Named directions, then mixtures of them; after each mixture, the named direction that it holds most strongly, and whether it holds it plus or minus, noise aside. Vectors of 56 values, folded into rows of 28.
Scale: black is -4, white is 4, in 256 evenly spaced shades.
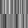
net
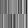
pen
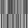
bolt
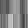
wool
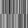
net, minus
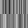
net, minus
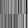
pen, plus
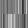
pen, minus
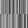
net, minus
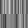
net, plus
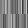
pen, minus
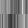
wool, minus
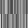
bolt, plus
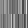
pen, minus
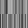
bolt, minus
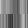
wool, minus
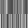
bolt, plus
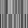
bolt, minus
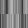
bolt, minus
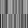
bolt, minus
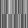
bolt, minus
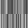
bolt, plus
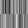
net, minus
